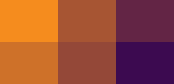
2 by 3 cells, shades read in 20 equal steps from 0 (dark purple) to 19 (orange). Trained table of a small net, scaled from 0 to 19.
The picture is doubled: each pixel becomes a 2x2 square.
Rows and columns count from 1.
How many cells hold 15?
1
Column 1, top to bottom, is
19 15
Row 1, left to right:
19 11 4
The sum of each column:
34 20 4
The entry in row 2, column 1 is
15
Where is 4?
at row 1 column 3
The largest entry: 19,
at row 1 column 1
